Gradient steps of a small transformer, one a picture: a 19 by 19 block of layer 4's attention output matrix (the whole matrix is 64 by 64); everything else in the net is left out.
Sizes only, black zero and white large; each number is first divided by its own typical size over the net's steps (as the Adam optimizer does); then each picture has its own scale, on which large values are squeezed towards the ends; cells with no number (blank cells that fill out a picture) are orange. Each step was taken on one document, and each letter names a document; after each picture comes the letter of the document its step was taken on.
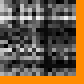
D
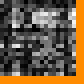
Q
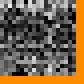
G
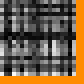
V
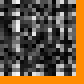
Q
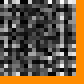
Q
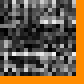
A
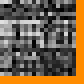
D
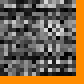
A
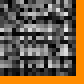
G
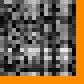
G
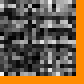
Q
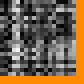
A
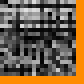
G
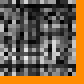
V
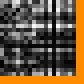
Q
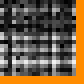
V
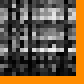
V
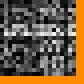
A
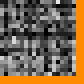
D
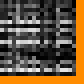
D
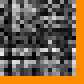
V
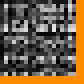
A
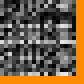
G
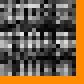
D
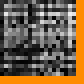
A
